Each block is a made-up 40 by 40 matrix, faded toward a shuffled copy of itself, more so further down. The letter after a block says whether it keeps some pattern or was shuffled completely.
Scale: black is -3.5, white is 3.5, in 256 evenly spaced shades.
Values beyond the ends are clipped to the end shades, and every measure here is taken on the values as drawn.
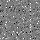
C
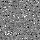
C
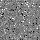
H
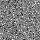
H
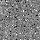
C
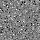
H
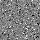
H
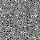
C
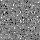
C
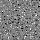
H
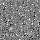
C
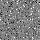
H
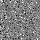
H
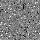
H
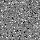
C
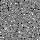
H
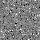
H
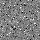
H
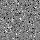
H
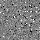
C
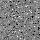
H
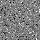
H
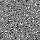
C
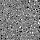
C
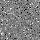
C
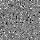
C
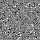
C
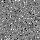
H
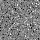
H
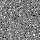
H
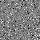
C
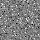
H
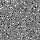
H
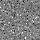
H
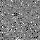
C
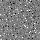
H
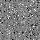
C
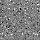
C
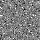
H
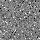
H
